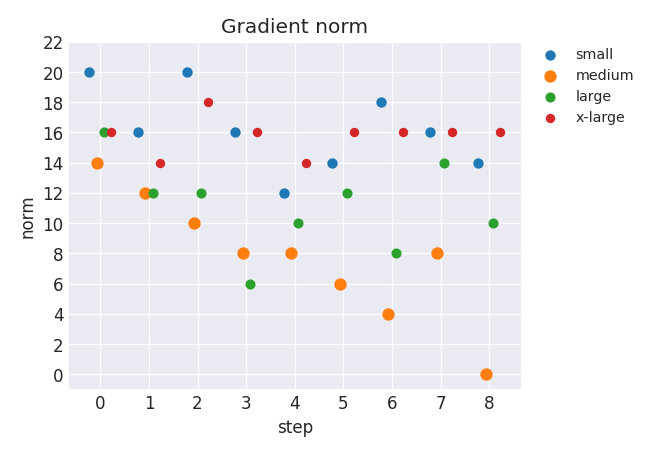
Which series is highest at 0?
small
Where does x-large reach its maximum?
2
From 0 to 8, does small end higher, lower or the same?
lower
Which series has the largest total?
small
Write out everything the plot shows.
Title: Gradient norm
x-axis: step, ticks 0 1 2 3 4 5 6 7 8
y-axis: norm, ticks 0 2 4 6 8 10 12 14 16 18 20 22
Legend: small, medium, large, x-large
Values:
small: 20 16 20 16 12 14 18 16 14
medium: 14 12 10 8 8 6 4 8 0
large: 16 12 12 6 10 12 8 14 10
x-large: 16 14 18 16 14 16 16 16 16
